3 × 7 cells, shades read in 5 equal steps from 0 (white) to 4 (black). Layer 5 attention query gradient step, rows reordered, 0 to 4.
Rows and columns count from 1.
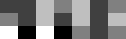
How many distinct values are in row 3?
4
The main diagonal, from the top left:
3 3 0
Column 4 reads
2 3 4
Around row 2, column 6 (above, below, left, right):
3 3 1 1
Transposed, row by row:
3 2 0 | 3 3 4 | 1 1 0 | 2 3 4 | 1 1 2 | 3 3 3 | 2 1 2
